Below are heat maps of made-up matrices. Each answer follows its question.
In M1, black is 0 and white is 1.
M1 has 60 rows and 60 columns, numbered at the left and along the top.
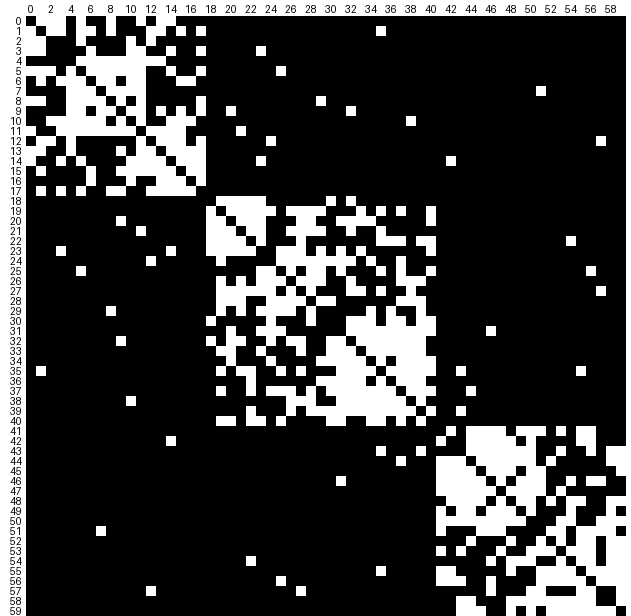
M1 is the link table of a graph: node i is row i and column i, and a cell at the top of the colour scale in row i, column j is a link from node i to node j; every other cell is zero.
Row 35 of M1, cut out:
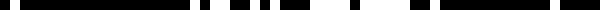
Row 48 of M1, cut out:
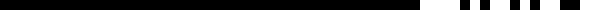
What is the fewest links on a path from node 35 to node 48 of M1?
2
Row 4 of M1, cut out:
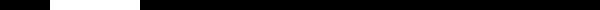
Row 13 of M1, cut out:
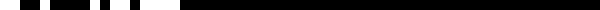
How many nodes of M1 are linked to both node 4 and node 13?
3
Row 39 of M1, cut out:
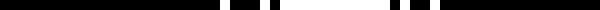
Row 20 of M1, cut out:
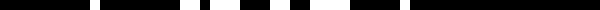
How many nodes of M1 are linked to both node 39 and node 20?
7
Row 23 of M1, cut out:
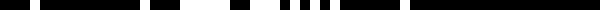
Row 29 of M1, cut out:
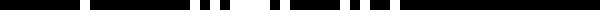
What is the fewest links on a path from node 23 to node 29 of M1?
1
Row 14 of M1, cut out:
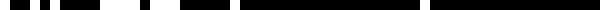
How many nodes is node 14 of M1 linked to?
12
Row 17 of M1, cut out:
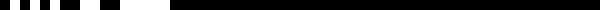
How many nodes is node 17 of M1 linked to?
10
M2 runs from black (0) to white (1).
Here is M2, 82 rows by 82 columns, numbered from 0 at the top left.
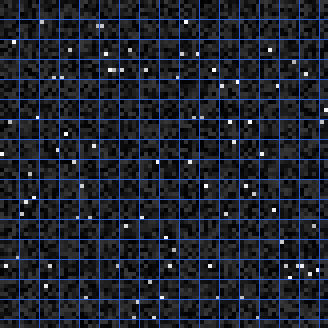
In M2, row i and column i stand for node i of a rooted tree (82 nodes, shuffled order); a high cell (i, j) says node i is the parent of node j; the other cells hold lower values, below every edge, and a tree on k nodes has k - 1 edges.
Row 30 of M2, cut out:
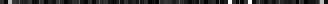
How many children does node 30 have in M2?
4
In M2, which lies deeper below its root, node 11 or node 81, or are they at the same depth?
node 81
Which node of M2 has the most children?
66
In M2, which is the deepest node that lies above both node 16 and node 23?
12
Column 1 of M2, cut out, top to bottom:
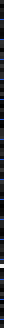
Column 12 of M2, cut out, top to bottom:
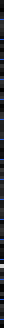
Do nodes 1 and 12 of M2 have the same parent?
yes
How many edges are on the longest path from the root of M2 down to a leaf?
8
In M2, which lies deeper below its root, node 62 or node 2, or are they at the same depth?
the same depth
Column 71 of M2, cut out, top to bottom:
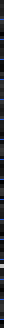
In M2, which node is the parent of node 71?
66
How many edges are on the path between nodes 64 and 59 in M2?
9
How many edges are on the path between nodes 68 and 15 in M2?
6
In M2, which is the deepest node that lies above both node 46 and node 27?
17
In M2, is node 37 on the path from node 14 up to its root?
yes
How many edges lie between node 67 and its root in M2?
2
